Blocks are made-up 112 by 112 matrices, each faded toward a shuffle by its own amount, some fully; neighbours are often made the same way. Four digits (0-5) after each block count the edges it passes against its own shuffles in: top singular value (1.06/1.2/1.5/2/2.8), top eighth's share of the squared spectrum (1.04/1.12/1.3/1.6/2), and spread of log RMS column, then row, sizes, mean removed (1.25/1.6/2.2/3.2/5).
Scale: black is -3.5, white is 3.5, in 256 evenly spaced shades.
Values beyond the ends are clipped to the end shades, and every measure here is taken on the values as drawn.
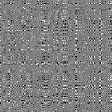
5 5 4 4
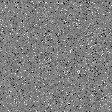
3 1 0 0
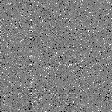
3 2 2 1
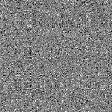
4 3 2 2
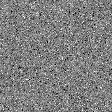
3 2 0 0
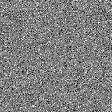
3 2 1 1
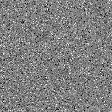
3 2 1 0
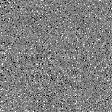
4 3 1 1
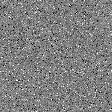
2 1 0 0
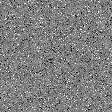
2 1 0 0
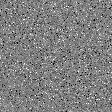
1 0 0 0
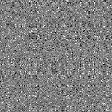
4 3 2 3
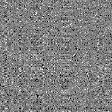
4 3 2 2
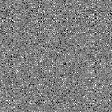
4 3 2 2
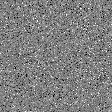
2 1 0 0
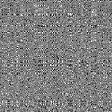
5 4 3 3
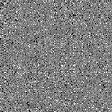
4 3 2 2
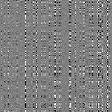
5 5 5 3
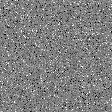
3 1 0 0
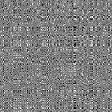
5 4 3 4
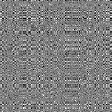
5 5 4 4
